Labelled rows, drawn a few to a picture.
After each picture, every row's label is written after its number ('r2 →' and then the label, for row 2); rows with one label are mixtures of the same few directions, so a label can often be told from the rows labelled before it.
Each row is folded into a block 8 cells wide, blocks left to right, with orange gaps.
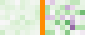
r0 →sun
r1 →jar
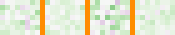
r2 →jar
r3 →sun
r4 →jar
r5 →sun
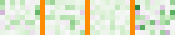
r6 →sun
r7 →jar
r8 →sun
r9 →sun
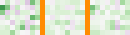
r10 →jar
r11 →jar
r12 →jar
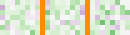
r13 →sun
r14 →sun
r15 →jar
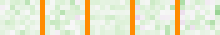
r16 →jar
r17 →jar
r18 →jar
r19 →sun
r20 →sun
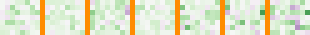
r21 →jar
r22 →jar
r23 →sun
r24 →jar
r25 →sun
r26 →sun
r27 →jar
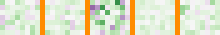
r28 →sun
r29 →jar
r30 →jar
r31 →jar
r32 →jar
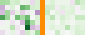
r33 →jar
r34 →jar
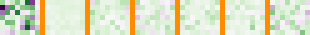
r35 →jar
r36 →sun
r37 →sun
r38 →sun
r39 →sun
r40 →jar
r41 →sun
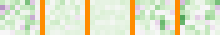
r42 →jar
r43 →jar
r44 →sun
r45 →jar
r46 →sun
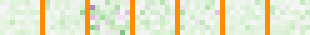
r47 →jar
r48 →sun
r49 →sun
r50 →jar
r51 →sun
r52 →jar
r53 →jar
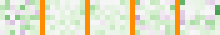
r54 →jar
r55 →sun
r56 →jar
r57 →sun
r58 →sun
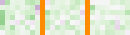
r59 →sun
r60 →sun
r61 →jar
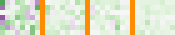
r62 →sun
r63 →jar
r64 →jar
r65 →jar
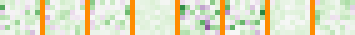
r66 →sun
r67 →sun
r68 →sun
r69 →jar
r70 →jar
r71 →sun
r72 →sun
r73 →sun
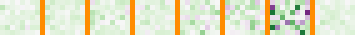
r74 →jar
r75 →sun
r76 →sun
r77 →jar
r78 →jar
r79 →jar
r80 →sun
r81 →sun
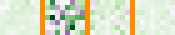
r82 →jar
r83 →jar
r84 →sun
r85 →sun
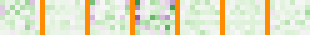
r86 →jar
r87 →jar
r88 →sun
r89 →sun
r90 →jar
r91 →jar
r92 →sun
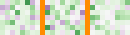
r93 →jar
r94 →sun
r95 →sun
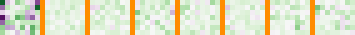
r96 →sun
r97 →sun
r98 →jar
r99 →sun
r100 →jar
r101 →sun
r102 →jar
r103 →jar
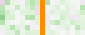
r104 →sun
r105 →sun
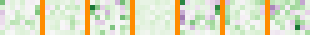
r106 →sun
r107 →jar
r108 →jar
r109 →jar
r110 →sun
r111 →sun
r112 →jar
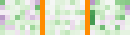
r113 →sun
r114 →jar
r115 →sun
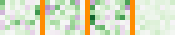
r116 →sun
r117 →jar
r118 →sun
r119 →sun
